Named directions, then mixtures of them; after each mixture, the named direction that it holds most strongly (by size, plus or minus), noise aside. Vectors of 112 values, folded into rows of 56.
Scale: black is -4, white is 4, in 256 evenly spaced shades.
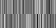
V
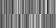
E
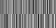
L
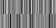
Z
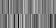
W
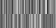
E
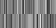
V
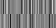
Z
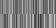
L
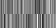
V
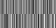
L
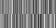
L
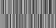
L
